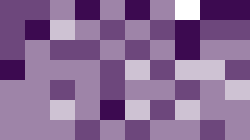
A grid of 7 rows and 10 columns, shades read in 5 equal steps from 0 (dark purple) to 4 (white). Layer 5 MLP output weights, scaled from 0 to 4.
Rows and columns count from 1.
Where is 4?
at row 1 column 8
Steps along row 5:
same down up down up same down up up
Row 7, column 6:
1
